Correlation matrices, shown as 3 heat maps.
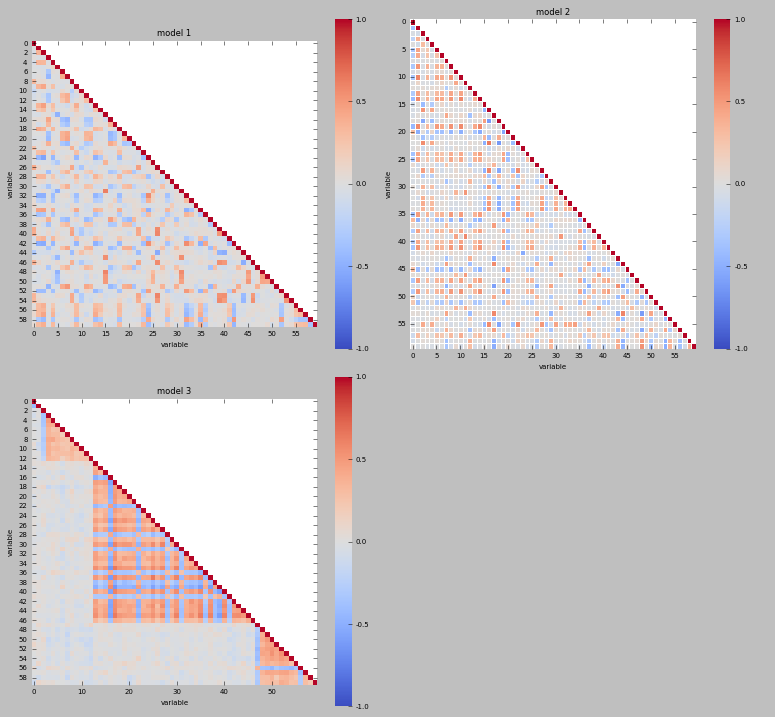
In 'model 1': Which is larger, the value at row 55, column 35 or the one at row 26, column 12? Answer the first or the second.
the first
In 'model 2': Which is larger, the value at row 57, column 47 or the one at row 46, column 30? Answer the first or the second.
the first
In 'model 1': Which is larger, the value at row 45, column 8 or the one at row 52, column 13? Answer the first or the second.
the first
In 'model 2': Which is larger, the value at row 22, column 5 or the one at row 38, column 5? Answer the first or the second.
the second
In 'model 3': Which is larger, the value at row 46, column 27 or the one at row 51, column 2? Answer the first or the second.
the first
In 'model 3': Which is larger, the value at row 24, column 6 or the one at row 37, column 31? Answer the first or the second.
the first
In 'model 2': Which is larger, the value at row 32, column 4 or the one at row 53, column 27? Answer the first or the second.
the first
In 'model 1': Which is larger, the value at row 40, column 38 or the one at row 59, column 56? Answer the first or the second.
the second
